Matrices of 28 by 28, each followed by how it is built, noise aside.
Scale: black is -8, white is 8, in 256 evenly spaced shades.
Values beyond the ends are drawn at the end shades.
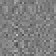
low rank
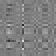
low rank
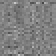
low rank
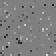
sparse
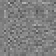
low rank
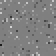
sparse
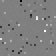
sparse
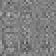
low rank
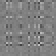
low rank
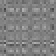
low rank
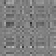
low rank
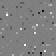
sparse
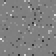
sparse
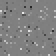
sparse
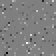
sparse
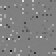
sparse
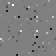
sparse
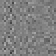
low rank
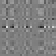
low rank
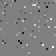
sparse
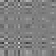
low rank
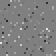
sparse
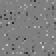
sparse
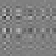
low rank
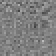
low rank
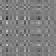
low rank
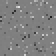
sparse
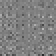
low rank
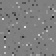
sparse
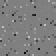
sparse
